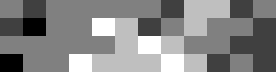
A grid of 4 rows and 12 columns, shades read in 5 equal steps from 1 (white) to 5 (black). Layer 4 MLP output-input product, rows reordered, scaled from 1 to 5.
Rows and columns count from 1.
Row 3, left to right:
3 3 3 3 3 2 1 2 3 3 4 4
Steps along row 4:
down same down up same same down up up down up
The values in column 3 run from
3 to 3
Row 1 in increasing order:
2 2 3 3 3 3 3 3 3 4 4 4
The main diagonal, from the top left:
3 5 3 1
